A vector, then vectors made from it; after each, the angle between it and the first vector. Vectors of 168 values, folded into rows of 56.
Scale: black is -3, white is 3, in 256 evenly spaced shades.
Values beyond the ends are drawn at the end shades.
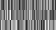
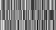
partly aligned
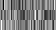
partly aligned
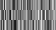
partly opposed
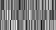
nearly parallel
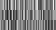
partly opposed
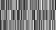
partly aligned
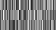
orthogonal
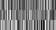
nearly parallel
